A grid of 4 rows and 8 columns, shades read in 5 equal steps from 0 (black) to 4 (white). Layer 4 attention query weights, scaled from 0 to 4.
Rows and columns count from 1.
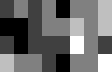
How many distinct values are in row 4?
5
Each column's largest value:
3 2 2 2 2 4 2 4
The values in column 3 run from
1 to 2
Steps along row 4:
down same down down up same up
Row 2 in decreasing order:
3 3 2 2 2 1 0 0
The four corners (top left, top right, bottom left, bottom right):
1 3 3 4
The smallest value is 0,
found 5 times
